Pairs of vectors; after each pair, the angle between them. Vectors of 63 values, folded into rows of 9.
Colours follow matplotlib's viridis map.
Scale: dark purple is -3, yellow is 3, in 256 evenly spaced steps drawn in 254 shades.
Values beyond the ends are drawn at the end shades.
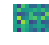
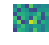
partly opposed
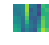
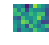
partly opposed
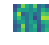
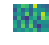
partly aligned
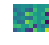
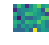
partly aligned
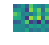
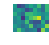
partly aligned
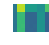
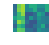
nearly parallel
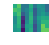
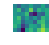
partly aligned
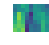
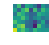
partly aligned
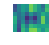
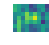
nearly opposite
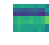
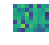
orthogonal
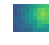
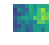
nearly parallel
